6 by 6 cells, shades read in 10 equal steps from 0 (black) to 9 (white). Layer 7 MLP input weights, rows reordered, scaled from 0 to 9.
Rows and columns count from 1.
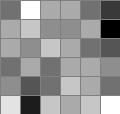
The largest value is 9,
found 2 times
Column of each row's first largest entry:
2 2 3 2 4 6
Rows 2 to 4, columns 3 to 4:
5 5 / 7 6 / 4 6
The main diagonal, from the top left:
4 7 7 6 6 9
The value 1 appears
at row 6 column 2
